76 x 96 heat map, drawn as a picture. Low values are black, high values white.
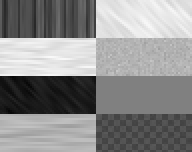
The table splits into 4 rows of 2 panels. Panel 1,1: low, streaked downward. Panel 1,2: very high, slanting down to the right, faint in contrast. Panel 2,1: very high, streaked across, faint in contrast. Panel 2,2: high, fine-grained, faint in contrast. Panel 3,1: very low, slanting down to the right, faint in contrast. Panel 3,2: middling, flat. Panel 4,1: high, streaked across, faint in contrast. Panel 4,2: low, checkered, faint in contrast.
